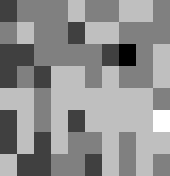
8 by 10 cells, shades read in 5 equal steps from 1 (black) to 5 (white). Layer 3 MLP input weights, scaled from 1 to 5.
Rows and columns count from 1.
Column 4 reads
3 3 3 4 4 4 4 3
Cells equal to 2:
14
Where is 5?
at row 6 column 10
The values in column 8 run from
1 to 4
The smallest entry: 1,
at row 3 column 8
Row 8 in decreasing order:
4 4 4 3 3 3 3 2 2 2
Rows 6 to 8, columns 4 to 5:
4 2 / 4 3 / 3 3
